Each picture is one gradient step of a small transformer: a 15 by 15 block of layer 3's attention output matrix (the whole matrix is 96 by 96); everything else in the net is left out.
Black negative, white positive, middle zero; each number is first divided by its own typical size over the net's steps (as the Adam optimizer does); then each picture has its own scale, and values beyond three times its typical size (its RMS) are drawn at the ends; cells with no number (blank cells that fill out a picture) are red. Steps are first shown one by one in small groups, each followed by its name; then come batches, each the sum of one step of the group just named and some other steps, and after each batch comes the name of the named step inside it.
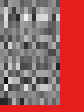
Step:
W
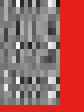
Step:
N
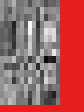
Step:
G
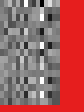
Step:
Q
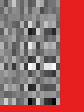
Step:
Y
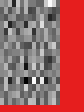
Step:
N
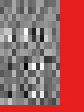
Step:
Y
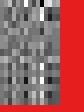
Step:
Q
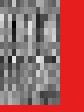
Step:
G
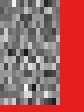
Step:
Y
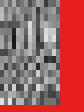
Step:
G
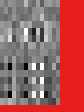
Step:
Y
